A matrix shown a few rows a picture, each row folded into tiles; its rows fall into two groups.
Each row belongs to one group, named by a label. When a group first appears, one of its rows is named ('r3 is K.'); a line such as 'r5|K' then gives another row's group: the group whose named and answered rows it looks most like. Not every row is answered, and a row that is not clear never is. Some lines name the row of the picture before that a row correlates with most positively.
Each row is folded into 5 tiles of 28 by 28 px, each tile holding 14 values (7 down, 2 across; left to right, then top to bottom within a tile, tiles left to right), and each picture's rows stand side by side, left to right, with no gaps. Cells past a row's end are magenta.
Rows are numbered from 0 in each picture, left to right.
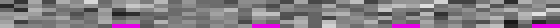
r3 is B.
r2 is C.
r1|B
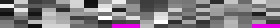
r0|C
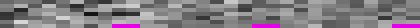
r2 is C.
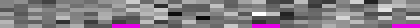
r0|B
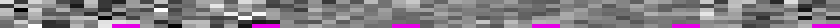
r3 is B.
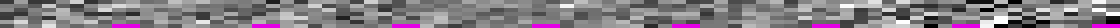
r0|C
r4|B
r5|C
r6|B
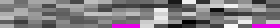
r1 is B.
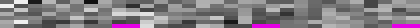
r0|B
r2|C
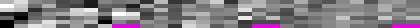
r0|B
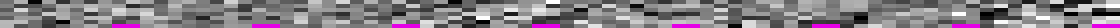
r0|B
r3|B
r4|C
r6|B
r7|C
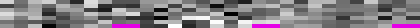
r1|C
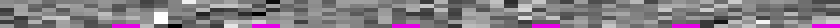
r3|C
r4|C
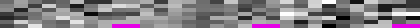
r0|C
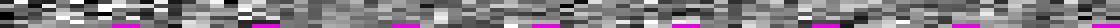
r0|C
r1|C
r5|C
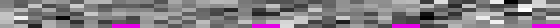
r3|C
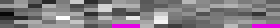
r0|C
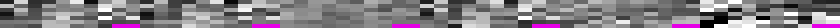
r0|C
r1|C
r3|C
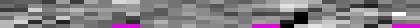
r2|B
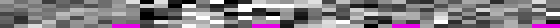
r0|B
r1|C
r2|B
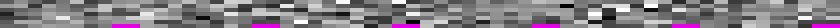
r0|C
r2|B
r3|B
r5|C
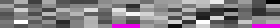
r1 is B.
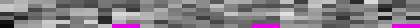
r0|B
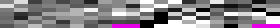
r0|B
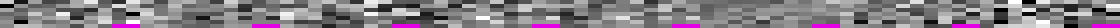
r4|C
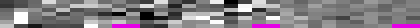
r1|C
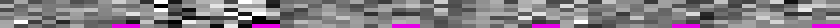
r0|B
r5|C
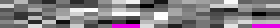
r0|B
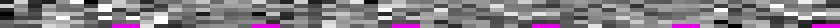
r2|C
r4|C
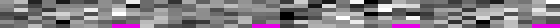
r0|B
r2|C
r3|B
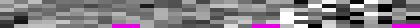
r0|B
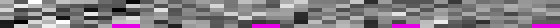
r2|B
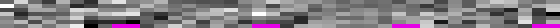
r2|B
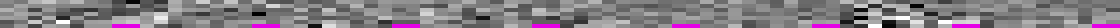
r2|C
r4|B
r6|C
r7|B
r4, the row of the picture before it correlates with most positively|2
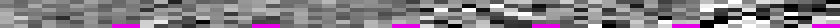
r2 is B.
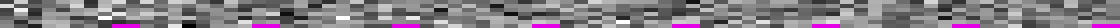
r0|C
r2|C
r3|C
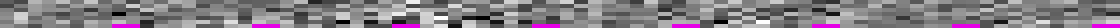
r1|B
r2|B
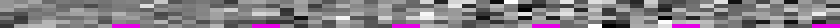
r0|B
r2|C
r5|B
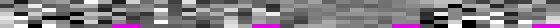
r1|B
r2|B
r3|C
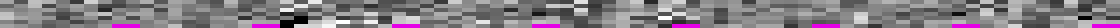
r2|B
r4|C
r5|B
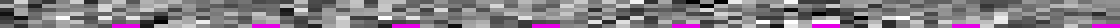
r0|C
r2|C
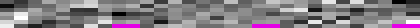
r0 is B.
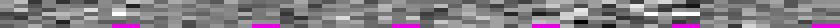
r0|B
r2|C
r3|C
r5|C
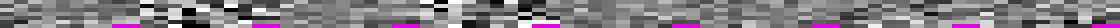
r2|B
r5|C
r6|C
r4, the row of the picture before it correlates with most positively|4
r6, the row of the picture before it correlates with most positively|3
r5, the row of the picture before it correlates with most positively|5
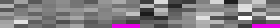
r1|C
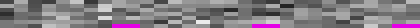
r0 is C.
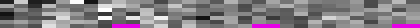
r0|C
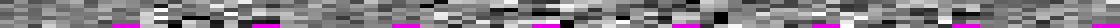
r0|C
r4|B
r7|B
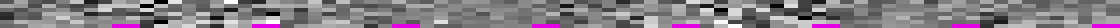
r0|C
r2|B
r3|B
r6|C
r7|B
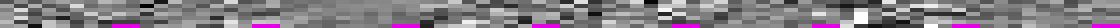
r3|B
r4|C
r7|C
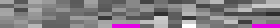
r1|C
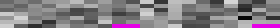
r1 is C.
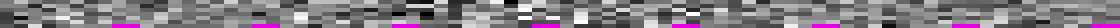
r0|C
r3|C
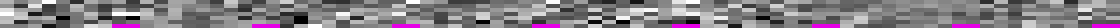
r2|B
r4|B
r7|C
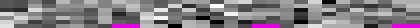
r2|B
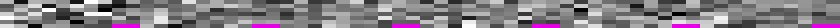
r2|C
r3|C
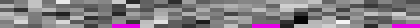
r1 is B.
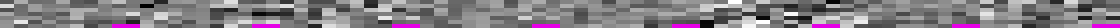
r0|B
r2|C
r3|C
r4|B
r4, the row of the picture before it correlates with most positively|2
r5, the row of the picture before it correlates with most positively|2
